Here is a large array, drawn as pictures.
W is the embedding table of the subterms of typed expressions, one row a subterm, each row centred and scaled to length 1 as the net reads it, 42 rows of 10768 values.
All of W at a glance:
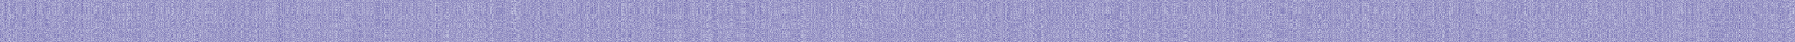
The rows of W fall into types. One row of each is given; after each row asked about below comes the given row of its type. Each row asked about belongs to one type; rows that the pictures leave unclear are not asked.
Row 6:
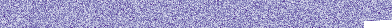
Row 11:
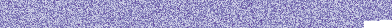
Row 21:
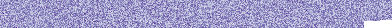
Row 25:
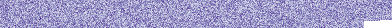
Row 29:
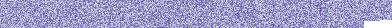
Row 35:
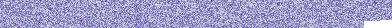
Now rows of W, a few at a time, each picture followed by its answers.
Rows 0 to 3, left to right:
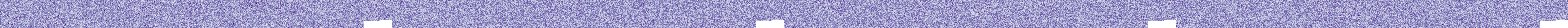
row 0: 6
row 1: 11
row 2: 21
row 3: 25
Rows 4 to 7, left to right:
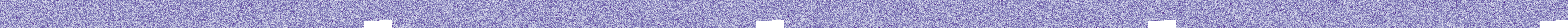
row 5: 25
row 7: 25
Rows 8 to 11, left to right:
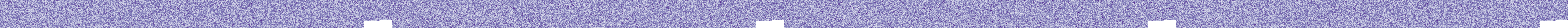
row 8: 11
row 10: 11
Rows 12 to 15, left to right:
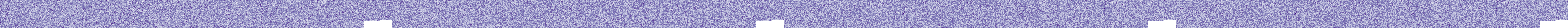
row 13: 11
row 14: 29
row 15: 29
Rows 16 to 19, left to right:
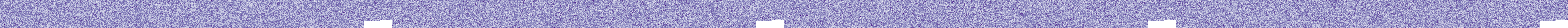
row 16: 35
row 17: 29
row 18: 35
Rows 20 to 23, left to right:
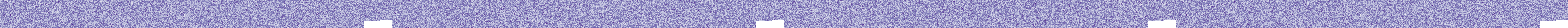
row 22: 11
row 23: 25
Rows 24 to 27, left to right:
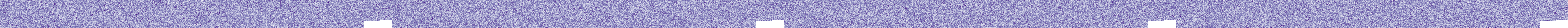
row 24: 25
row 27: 6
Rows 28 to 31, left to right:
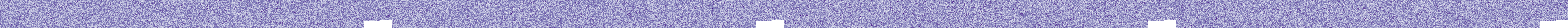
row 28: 11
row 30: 35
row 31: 25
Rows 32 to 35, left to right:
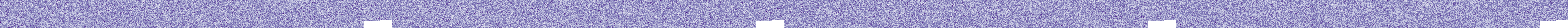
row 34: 35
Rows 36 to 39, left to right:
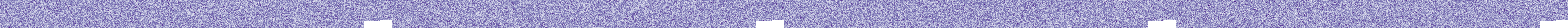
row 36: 21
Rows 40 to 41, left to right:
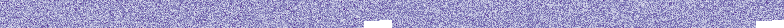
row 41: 35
